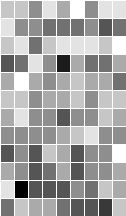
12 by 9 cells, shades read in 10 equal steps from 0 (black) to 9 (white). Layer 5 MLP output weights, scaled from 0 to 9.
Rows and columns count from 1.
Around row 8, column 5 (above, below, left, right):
3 6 5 7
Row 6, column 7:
5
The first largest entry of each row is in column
6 1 9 3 2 1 2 7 9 1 1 2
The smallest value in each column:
3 0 3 3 1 3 3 2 4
